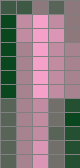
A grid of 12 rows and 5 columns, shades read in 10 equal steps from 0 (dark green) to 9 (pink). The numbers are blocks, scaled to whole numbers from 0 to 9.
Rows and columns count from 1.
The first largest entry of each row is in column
3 3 3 3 3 3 3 3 3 3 3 3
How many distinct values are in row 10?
4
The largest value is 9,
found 6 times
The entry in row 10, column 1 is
3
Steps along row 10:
up up down down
